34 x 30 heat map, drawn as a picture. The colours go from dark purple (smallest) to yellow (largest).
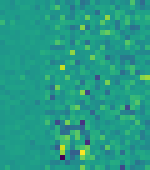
The distribution is heavy-tailed on both sides. No regular stripes run through it. There is no overall slope. An odd patch, rougher than its surroundings, sits in the bottom middle. The texture is fine-grained noise. The bottom middle is the roughest part. The left part is calmer, up to a seam about 30% of the way across. Neither half mirrors the other.
